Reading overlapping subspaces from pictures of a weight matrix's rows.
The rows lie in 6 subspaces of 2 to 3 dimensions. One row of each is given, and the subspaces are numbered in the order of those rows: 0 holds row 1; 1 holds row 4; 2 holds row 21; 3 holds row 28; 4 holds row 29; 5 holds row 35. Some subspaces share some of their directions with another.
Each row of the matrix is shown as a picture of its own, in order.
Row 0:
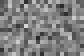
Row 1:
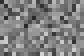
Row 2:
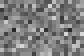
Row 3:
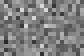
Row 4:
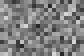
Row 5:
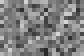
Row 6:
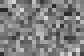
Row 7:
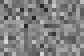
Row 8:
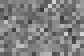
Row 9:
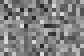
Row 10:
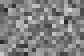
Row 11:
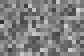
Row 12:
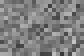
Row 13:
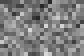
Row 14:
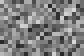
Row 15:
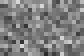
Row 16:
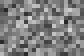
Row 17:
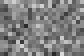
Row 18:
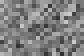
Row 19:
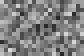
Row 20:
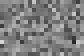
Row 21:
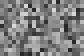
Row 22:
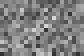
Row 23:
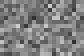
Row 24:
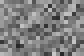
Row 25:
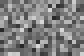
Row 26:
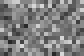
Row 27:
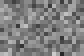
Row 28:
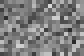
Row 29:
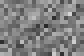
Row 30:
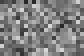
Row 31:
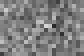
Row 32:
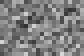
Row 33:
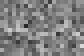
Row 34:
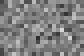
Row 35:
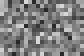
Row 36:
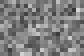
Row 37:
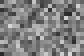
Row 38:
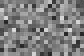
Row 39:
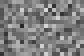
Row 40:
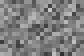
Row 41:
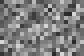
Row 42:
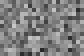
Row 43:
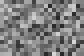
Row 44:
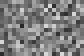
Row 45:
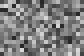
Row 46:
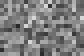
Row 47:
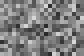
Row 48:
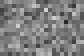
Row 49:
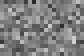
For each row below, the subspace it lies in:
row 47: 5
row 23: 5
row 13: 1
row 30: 2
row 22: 4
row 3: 0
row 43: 4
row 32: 4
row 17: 1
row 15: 1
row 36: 2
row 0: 5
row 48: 4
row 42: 2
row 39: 0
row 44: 0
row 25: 5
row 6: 1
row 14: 4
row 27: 1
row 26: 1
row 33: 5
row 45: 1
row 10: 4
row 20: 2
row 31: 4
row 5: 2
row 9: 0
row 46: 5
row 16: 4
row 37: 1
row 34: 5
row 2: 3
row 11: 2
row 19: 3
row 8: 3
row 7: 0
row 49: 2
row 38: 3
